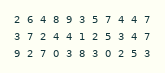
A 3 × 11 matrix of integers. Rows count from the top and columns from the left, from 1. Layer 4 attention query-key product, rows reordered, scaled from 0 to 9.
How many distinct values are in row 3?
7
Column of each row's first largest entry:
5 2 1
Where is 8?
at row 1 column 4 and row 3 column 6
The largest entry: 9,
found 2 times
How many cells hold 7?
5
